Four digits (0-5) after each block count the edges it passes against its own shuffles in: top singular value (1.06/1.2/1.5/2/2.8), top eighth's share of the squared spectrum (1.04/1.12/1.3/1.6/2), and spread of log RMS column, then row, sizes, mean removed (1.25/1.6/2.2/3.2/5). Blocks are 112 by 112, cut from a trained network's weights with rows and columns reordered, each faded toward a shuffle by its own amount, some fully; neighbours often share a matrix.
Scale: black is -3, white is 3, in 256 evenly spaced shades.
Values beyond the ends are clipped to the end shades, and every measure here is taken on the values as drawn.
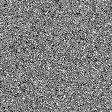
1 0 0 0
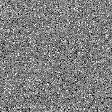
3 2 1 1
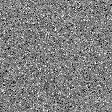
0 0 0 0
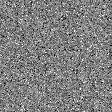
1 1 0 0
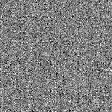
3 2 1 1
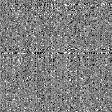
3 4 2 3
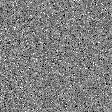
0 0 0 0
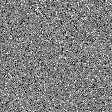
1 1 0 0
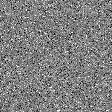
0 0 0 0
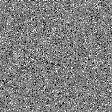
2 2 1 1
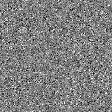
3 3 1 1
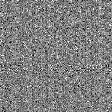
3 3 1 2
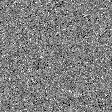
0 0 0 0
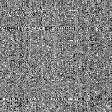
4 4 1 3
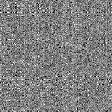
3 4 1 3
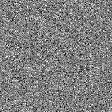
3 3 1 1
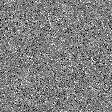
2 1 0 0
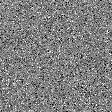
1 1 0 0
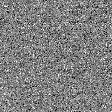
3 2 1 1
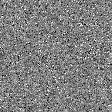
1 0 0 0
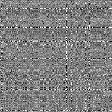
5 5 3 3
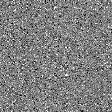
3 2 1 1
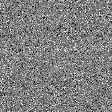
2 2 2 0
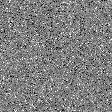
1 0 0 0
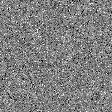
1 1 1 0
